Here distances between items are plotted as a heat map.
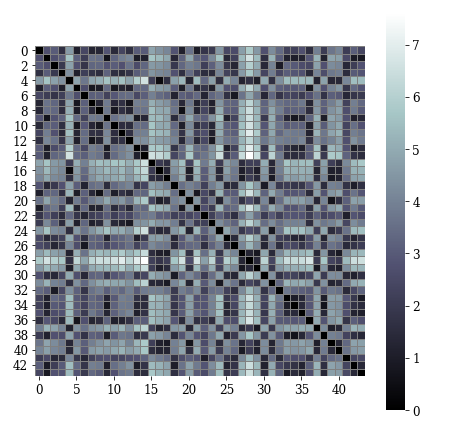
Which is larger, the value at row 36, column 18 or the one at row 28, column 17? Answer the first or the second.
the first
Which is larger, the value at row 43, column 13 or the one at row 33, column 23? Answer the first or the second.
the second
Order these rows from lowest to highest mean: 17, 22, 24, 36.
22, 36, 17, 24
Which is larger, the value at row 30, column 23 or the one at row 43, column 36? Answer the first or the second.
the first
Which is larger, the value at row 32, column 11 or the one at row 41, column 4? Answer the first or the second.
the second
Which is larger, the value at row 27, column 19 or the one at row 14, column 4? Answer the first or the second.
the second
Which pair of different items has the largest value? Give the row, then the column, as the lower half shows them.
28, 14
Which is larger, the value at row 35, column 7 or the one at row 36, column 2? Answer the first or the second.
the first
